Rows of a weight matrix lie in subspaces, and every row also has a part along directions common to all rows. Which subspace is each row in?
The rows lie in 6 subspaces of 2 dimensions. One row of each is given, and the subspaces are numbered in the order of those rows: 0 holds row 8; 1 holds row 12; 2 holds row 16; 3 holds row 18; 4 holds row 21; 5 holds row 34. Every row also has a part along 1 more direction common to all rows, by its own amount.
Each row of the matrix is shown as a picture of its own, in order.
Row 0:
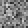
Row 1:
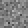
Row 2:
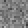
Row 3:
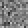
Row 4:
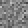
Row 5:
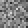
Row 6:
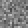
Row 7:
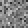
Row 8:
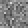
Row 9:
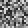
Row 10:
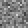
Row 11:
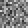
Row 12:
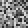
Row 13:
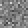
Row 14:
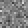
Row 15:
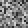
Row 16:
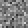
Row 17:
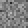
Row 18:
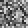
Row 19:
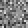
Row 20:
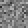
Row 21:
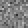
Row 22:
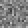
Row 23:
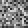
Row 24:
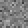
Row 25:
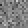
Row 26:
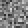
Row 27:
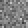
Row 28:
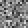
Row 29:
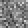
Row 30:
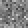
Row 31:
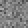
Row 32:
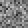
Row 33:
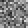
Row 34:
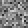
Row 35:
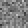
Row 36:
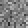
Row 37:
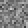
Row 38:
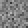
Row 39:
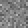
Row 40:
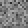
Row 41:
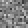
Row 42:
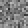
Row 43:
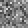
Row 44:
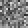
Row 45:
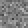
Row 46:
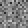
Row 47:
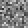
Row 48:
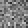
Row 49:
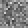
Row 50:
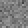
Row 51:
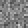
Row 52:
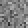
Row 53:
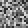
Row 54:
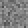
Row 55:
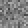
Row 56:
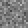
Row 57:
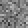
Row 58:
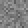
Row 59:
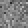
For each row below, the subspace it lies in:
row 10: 2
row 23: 5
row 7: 4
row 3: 4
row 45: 4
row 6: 1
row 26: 1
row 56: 2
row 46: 5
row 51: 4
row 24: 1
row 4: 0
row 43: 3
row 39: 3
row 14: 1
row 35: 2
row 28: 5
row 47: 4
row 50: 1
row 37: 0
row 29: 2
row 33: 2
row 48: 3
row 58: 3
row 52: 3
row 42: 4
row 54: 4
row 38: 2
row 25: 5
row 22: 1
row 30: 0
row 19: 0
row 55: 4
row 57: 3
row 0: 1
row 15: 2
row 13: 5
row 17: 2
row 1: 5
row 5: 2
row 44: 4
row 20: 0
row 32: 3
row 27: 0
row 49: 0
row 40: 5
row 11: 2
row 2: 0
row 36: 3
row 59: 0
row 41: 1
